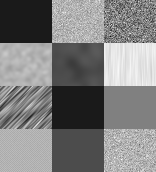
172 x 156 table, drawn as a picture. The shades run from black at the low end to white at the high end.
The table splits into 4 rows of 3 panels. Panel 1,1: very low, flat. Panel 1,2: high, fine-grained. Panel 1,3: middling, fine-grained, strong in contrast. Panel 2,1: high, blotchy, faint in contrast. Panel 2,2: low, smooth, faint in contrast. Panel 2,3: very high, streaked downward, faint in contrast. Panel 3,1: middling, slanting up to the right, strong in contrast. Panel 3,2: very low, flat. Panel 3,3: middling, flat. Panel 4,1: high, checkered, faint in contrast. Panel 4,2: low, flat. Panel 4,3: high, fine-grained.
